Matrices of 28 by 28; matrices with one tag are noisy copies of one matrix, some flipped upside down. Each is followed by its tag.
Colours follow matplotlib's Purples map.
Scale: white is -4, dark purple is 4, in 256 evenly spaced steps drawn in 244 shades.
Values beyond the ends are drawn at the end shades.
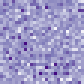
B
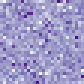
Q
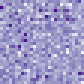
B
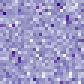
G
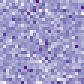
Q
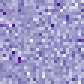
G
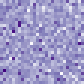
G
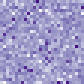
Q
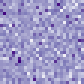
G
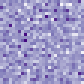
B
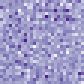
B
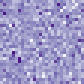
G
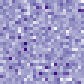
B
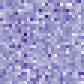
B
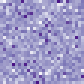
Q
